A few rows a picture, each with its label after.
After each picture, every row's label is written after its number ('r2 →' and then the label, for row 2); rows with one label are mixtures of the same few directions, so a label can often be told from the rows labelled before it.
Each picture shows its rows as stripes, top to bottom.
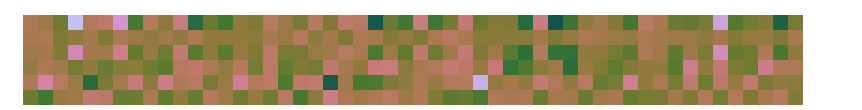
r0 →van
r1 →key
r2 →van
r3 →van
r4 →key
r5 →key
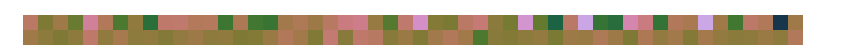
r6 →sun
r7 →key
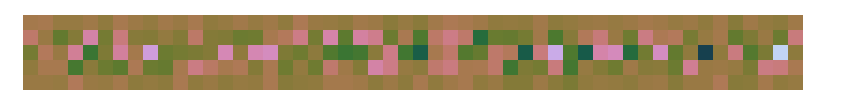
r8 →key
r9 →key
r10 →sun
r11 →van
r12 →van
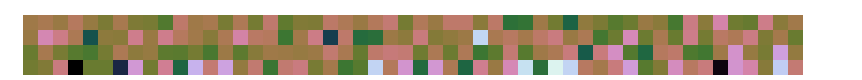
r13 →van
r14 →key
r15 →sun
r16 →van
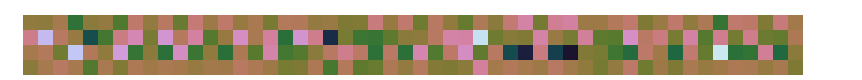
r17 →van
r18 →key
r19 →van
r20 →key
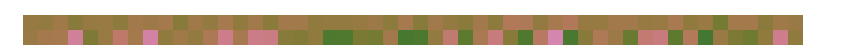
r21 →van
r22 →sun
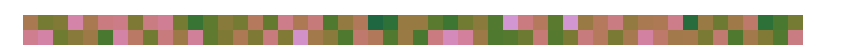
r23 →van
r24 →key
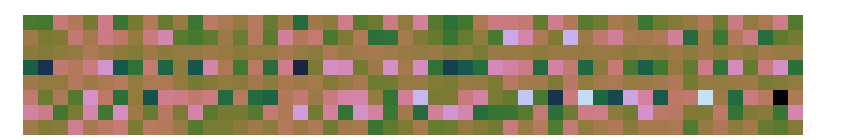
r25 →key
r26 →van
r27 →key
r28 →key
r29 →van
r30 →sun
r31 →key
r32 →van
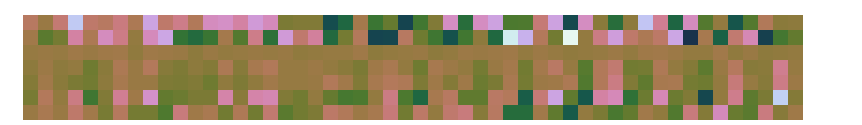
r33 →sun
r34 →van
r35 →van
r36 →sun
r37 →sun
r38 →sun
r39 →van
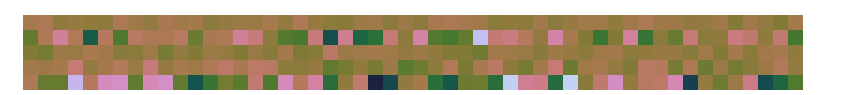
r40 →key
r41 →key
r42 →key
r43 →sun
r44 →van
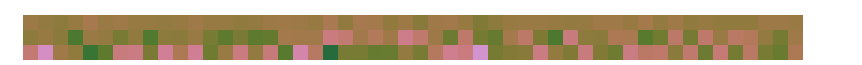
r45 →key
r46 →sun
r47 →key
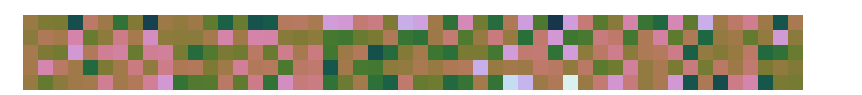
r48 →sun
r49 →sun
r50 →van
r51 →key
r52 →van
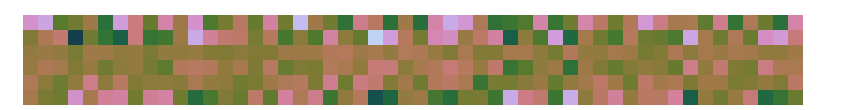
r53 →key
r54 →van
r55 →sun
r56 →van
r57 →key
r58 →van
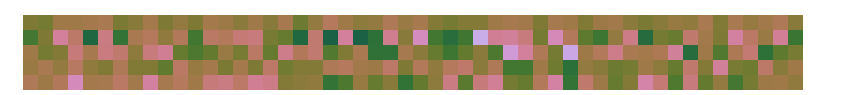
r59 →key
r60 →key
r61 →van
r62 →van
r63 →sun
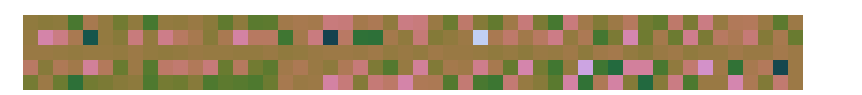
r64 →sun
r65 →key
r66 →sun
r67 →sun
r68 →sun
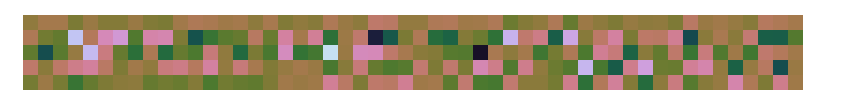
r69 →van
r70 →van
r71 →key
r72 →sun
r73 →sun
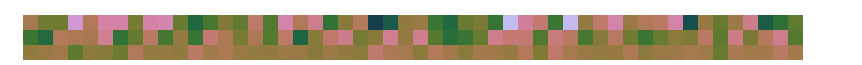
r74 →van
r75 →key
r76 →van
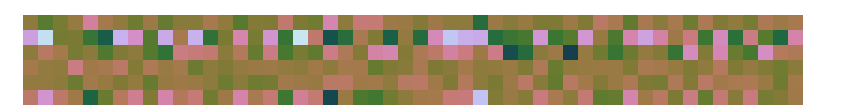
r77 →key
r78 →key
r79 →van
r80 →van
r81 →sun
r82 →key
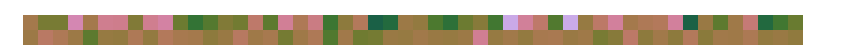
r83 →van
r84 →key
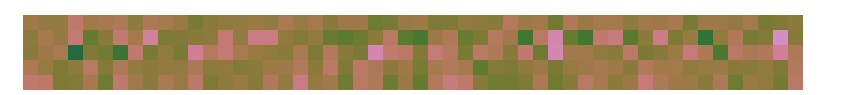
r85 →van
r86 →sun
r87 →van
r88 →key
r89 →key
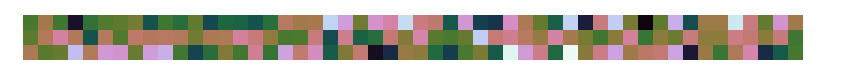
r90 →sun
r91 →key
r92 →van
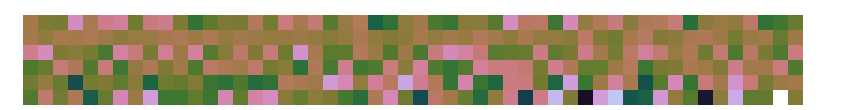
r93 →van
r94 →sun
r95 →key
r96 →key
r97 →sun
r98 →sun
